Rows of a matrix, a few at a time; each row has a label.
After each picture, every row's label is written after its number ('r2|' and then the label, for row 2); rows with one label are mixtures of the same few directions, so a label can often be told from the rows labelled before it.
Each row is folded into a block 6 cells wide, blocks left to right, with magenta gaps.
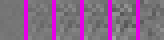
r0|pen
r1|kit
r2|kit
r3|kit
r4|kit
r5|pen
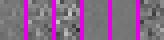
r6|pen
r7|pen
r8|pen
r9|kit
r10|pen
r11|pen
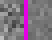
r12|kit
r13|pen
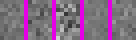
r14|kit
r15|pen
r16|kit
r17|pen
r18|pen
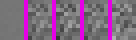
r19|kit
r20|kit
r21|kit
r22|kit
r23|kit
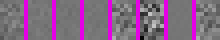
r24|kit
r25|pen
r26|pen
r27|kit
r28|kit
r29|kit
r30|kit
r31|kit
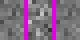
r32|pen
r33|pen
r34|pen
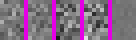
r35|pen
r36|kit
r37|kit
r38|kit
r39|pen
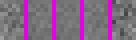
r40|kit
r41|kit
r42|kit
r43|kit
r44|pen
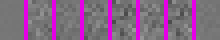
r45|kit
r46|pen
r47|kit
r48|kit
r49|pen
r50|kit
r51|pen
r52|kit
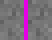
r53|pen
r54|pen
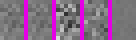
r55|kit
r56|kit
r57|kit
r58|pen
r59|pen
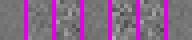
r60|kit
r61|kit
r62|pen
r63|kit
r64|kit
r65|pen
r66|pen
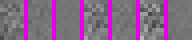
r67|kit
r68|pen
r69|pen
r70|kit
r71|kit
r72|kit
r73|kit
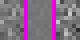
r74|pen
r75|pen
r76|pen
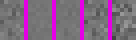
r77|pen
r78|kit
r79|pen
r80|pen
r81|kit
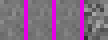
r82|pen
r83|pen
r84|pen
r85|kit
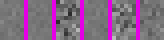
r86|pen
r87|kit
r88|pen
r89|pen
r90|kit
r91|pen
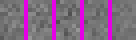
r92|kit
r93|kit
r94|pen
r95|pen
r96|kit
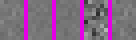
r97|pen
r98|kit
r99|pen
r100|pen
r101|pen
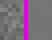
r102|kit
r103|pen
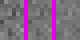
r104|pen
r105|pen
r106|pen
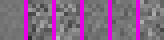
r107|kit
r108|kit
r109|kit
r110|kit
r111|pen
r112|pen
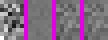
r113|kit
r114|pen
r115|kit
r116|kit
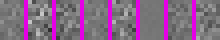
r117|pen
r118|pen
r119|kit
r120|pen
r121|pen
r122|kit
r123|kit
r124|kit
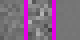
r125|kit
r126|pen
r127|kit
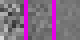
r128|kit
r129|kit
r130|pen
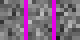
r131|pen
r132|pen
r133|kit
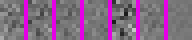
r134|kit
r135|pen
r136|pen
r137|pen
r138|pen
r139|kit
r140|kit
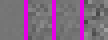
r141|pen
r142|kit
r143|kit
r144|pen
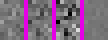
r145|pen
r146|pen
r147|pen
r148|pen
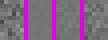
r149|pen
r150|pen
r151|kit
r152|kit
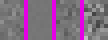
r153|pen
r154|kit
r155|pen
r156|kit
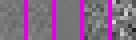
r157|kit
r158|kit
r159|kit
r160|kit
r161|pen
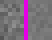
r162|kit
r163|kit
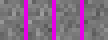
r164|pen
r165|pen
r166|kit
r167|pen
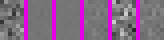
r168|pen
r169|pen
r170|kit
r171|pen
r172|pen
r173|pen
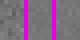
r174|pen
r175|kit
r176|pen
